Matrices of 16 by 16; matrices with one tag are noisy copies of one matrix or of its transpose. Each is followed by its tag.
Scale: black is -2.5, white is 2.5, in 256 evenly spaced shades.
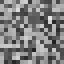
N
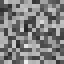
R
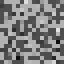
R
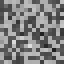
R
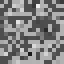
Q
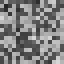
Q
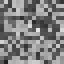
Q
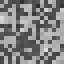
Q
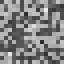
N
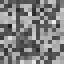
Q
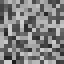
R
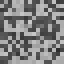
Q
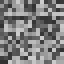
Q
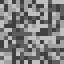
N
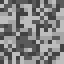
Q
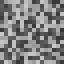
R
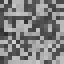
Q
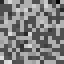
R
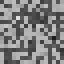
N
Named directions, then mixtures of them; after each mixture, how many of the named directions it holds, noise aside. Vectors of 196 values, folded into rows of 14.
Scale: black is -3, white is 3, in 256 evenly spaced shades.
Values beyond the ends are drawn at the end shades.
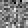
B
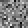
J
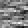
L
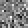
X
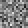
two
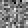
one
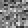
two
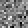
two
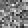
three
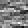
one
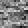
two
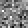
three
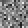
one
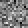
three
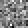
three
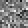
three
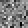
two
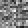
two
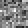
two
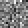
three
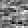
one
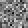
two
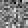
one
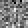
one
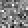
three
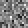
one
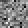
one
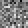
two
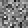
one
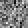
two
